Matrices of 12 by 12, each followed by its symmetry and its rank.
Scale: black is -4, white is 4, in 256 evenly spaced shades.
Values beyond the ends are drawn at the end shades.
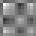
symmetric, rank one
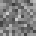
neither, full rank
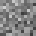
neither, full rank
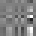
neither, rank one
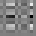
neither, rank one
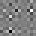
antisymmetric, rank two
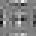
antisymmetric, rank two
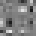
antisymmetric, rank two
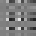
neither, rank one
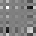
symmetric, rank one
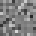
antisymmetric, full rank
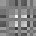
symmetric, rank one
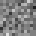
antisymmetric, full rank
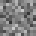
antisymmetric, full rank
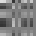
neither, rank one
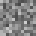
neither, full rank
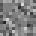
antisymmetric, full rank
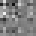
antisymmetric, rank two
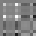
symmetric, rank one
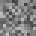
antisymmetric, full rank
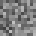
neither, full rank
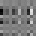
neither, rank one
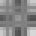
symmetric, rank one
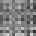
antisymmetric, rank two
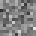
neither, full rank
